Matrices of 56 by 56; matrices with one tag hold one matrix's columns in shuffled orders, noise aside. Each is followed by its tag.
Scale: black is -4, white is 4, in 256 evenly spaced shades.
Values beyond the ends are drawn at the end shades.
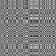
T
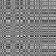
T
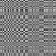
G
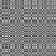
T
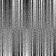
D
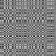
T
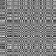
T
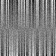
D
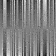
D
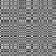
T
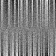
D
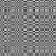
G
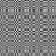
G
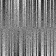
D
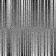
D
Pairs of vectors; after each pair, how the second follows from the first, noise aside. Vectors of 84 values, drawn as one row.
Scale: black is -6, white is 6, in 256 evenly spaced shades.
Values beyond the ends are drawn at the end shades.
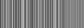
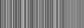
copied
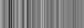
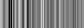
scaled up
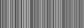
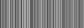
copied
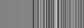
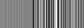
scaled up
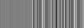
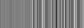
copied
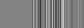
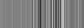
copied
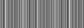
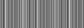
copied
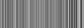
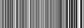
scaled up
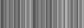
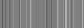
partly zeroed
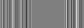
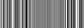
scaled up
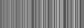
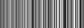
scaled up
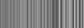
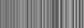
copied
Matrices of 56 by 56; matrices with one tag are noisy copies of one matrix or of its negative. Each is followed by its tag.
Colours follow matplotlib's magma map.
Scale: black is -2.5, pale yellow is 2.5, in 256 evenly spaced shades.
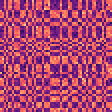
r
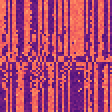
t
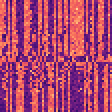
t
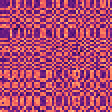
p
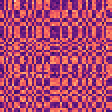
r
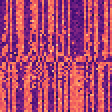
t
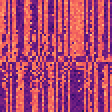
t
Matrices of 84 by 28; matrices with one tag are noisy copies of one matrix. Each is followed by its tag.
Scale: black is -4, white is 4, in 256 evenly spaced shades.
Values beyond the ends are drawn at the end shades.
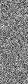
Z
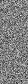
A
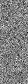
Z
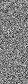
A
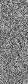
Z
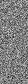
A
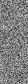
Z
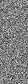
A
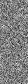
Z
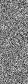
Z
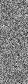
Z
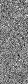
Z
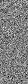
A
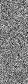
Z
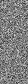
A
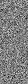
A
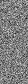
A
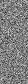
A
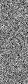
Z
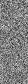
Z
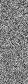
Z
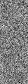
Z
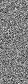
A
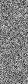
Z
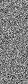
A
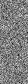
Z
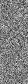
Z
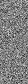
A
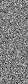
A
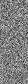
Z
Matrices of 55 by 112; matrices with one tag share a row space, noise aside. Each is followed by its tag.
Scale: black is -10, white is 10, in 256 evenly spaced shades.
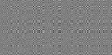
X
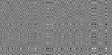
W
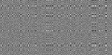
W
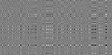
W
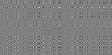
X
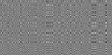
W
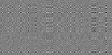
W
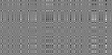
W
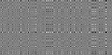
W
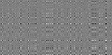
W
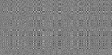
X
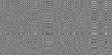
W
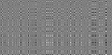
W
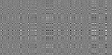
W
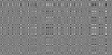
W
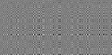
X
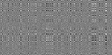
W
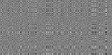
W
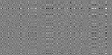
W
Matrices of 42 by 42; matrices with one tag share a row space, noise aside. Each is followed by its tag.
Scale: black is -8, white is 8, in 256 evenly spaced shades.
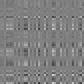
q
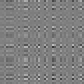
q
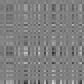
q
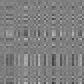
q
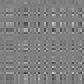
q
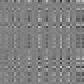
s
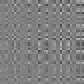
s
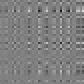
s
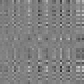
s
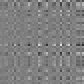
s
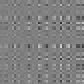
s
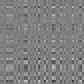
q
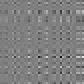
s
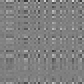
q
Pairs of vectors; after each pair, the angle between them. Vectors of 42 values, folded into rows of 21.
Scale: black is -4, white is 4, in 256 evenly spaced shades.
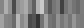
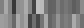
nearly parallel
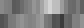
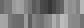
nearly opposite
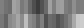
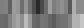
nearly parallel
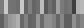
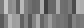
nearly parallel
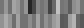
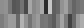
partly opposed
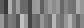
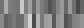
partly opposed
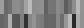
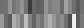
nearly opposite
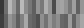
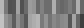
nearly opposite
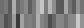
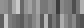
orthogonal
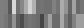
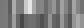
nearly parallel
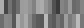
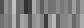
partly opposed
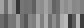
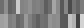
nearly opposite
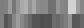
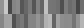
partly opposed
